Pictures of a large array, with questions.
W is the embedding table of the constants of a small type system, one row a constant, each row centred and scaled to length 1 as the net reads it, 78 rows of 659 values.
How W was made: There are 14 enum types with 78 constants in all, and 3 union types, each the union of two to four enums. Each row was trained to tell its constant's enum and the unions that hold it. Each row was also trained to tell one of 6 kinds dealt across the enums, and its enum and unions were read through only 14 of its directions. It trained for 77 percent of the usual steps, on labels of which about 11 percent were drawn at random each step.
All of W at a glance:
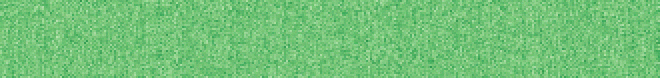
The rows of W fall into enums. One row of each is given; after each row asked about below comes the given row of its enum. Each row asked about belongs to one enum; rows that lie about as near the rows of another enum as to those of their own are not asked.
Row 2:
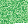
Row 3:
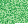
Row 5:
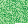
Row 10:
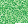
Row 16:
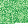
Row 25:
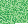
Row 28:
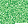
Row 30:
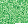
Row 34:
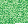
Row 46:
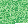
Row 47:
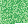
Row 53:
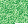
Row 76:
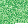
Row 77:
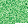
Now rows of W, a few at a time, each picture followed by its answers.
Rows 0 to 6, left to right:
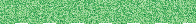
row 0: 16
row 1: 5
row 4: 47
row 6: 53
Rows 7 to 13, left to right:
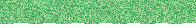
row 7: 2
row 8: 25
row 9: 76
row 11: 34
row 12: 3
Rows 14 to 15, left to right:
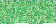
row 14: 53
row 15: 3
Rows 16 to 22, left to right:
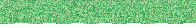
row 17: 3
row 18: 76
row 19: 53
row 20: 47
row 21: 25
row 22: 46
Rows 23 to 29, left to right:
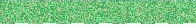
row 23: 34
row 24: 5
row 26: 76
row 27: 16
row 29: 25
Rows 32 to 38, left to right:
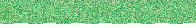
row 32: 25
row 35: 53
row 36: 5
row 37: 30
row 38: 47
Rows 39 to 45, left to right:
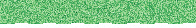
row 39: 10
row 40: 30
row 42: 10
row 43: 46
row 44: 53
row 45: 30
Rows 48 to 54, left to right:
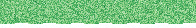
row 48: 16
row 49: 2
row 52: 16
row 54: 3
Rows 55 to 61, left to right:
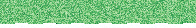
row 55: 34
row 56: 76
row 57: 46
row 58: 3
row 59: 10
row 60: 2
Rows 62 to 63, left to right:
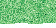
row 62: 25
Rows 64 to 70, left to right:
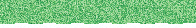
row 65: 10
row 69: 10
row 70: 16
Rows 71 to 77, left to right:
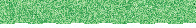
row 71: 53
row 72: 16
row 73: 10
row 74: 2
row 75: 3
